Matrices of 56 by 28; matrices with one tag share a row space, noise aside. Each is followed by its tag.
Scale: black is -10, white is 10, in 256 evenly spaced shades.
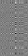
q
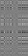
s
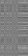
s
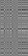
s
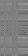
s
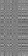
s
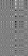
q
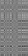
s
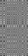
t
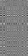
t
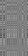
t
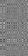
t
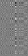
q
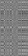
s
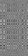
t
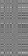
s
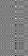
q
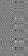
q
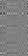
t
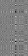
q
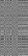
s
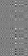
q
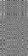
t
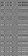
s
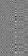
q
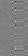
q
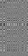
t
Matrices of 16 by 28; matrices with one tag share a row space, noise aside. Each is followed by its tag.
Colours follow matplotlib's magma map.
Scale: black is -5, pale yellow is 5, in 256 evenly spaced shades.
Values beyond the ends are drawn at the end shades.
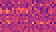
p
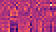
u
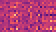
u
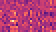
u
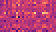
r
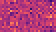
u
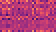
p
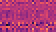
p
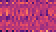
p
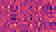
u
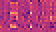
u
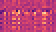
r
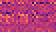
p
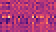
p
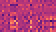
u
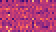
p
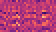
r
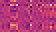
u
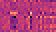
u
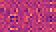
u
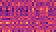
p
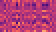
r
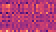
p
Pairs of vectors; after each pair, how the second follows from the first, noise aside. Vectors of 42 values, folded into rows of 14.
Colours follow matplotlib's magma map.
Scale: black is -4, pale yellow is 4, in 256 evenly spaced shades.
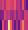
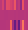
partly zeroed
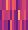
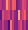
copied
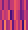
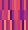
copied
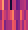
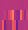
partly zeroed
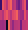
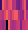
copied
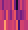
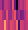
copied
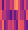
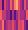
copied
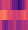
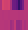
partly zeroed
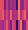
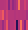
partly zeroed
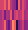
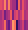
copied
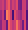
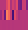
partly zeroed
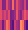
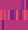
partly zeroed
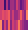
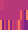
partly zeroed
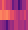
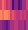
copied
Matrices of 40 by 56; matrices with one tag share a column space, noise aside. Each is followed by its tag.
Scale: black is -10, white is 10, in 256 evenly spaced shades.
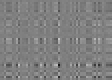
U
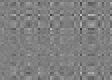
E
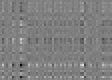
U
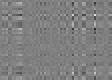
E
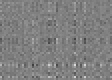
U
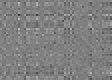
E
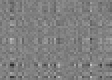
U
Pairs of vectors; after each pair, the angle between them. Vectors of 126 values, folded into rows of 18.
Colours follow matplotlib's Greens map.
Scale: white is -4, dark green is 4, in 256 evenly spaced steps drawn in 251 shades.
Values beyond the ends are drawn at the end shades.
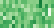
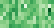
partly opposed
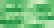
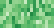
orthogonal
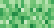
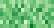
nearly parallel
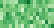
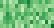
nearly parallel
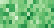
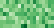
partly aligned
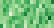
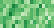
nearly opposite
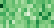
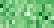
nearly parallel
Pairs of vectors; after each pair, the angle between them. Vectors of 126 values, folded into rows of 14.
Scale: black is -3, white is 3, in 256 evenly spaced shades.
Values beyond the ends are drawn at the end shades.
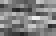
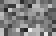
orthogonal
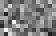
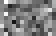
partly opposed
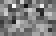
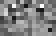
nearly parallel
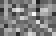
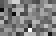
partly aligned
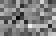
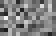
partly opposed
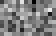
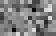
partly aligned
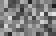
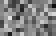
nearly parallel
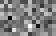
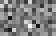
nearly parallel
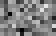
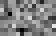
nearly parallel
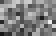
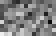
nearly opposite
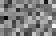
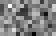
orthogonal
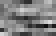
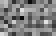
partly aligned
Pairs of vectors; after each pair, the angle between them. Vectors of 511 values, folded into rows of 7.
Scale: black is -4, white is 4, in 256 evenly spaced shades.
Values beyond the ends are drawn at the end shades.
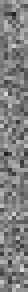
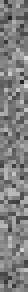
orthogonal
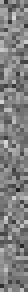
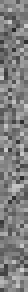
partly opposed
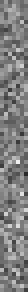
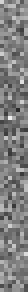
orthogonal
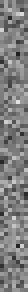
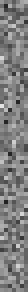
partly opposed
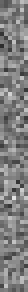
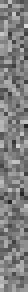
partly opposed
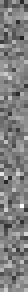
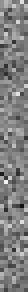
nearly opposite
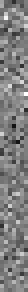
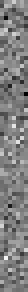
nearly opposite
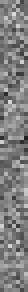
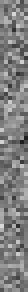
nearly parallel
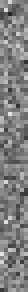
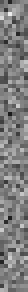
nearly opposite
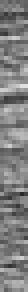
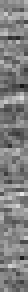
nearly opposite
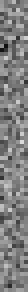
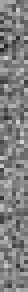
nearly parallel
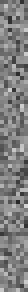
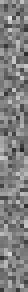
nearly opposite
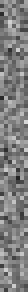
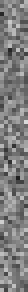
nearly parallel
